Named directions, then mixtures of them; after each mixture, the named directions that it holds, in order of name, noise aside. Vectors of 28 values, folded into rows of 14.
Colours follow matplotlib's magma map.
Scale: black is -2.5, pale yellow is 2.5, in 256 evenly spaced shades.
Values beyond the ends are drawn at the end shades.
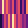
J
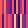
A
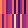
A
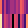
A, J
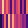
J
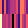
A, J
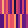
A, J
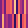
A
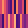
A, J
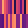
A, J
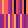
A, J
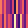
A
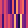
A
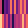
J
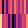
J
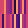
A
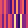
A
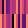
A, J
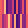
A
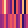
A, J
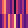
A, J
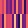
A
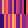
A, J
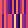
A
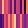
A, J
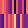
A, J
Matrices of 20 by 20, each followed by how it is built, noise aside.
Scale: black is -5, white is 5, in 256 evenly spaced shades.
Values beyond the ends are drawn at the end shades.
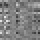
low rank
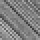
Toeplitz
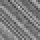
Toeplitz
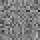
low rank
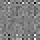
low rank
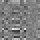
low rank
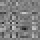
low rank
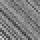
Toeplitz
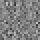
low rank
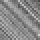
Toeplitz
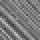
Toeplitz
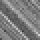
Toeplitz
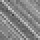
Toeplitz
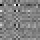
low rank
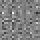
low rank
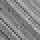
Toeplitz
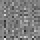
low rank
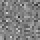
low rank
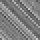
Toeplitz
